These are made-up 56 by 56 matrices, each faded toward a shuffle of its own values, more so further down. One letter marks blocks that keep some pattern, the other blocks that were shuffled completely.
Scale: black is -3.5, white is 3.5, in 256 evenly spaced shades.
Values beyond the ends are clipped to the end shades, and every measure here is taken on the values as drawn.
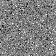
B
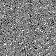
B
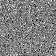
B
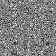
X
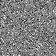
B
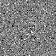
X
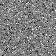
B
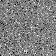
B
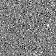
X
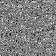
X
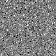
X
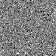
X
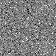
X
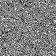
B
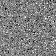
B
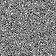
X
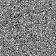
X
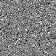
X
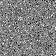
B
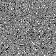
B
